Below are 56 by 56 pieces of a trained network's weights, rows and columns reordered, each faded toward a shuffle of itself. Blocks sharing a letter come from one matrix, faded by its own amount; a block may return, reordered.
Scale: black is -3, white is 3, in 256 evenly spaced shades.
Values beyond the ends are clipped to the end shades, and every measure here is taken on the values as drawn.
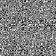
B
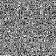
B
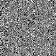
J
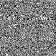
B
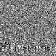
B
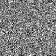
B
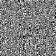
J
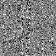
J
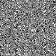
J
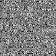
B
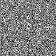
J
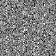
J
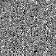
J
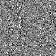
J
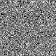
B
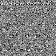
B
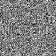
B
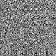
B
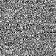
B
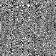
J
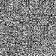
B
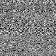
B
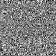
B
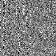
J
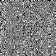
J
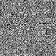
B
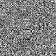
B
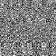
B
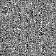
J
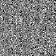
J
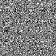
B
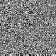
B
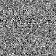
B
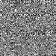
B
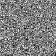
B
